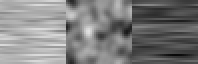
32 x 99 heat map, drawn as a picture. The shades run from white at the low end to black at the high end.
The table splits into one row of 3 panels. Panel 1,1: low, streaked across. Panel 1,2: middling, blotchy, strong in contrast. Panel 1,3: high, streaked across.
